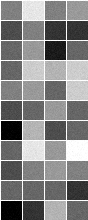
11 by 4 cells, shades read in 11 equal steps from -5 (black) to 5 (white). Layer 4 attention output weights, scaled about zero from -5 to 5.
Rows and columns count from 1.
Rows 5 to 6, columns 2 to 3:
1 -1 | -1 1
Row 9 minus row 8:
-1 -4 0 -5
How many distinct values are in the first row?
3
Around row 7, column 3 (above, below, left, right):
1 1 2 -1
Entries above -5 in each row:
4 4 4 4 4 4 3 4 4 4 3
